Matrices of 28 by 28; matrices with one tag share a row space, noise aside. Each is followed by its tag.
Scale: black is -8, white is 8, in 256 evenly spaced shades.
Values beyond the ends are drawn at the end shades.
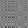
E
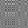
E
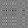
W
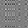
E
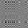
E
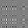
W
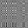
W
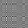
W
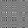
W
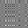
E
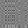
E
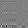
W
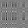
W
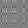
W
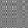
W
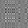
E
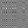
W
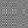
W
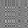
E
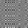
E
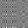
W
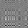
E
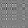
W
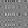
E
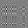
W
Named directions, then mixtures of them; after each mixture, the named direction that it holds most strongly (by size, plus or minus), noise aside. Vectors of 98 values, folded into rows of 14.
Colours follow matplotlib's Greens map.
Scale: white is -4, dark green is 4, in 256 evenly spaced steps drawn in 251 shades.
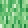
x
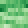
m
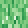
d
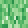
d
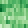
m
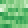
m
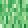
x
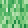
x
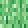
x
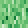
d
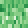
d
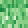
d
